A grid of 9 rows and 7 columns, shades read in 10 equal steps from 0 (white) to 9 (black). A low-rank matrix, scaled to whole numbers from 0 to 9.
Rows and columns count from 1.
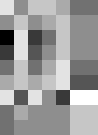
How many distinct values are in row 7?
5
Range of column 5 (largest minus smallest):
6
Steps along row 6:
down up down down up same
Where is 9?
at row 3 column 1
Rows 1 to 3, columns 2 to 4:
4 2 2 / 2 4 3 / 1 7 5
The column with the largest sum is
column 1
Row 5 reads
5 2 5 3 1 5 5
